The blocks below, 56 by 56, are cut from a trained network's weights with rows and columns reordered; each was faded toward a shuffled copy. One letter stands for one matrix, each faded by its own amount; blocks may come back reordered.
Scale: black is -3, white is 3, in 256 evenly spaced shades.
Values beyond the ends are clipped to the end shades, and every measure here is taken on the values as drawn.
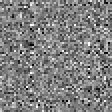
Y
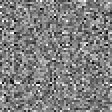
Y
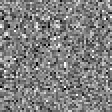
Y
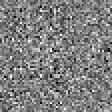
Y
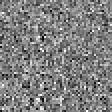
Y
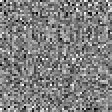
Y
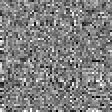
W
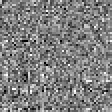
Y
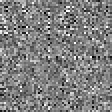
W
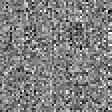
W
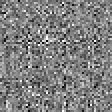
W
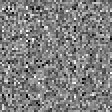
Y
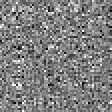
W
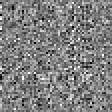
W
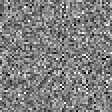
Y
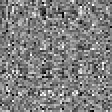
W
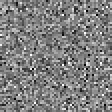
Y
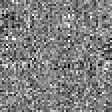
Y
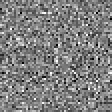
W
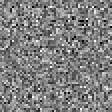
Y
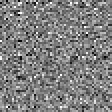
W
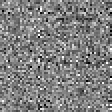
Y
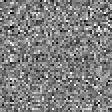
W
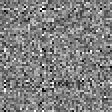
Y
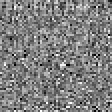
Y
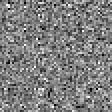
Y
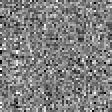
Y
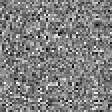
W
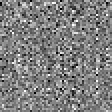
W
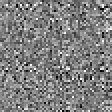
W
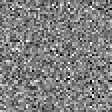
Y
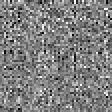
W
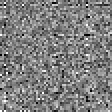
Y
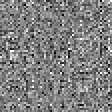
W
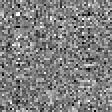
Y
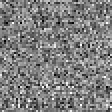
Y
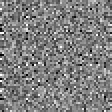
Y
